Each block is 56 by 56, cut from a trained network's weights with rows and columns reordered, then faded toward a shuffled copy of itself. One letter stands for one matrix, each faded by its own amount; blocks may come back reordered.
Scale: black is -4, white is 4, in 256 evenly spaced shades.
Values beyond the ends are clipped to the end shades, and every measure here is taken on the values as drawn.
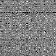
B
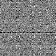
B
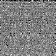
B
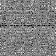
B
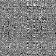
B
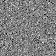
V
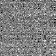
B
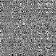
B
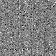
V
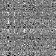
B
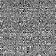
B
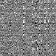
B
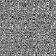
B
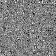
V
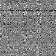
B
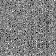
V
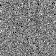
V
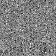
V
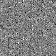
V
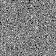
V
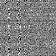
B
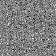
V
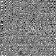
B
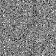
V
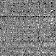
B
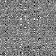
B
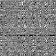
B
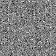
V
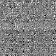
B
